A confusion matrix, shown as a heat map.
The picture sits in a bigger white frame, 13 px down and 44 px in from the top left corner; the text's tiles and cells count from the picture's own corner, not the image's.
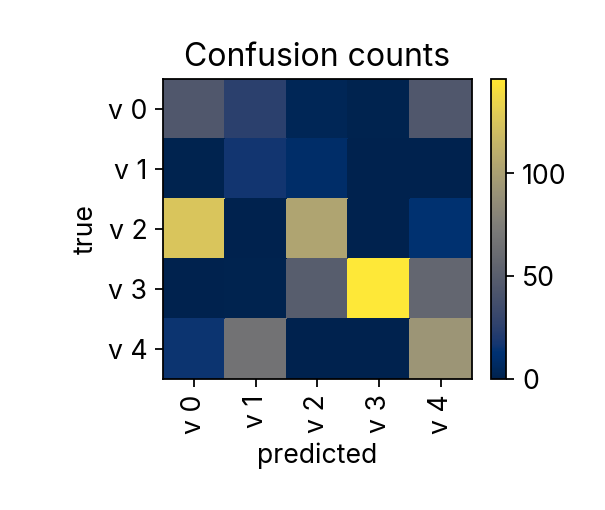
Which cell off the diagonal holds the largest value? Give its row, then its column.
v 2, v 0
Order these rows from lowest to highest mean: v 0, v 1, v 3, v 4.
v 1, v 0, v 4, v 3
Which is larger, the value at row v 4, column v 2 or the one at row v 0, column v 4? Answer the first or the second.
the second
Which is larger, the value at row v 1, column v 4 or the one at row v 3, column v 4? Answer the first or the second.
the second
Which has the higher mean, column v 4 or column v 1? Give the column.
v 4
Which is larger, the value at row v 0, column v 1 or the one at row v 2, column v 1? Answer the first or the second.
the first
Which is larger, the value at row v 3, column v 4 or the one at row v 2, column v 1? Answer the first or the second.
the first
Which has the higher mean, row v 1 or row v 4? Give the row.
v 4
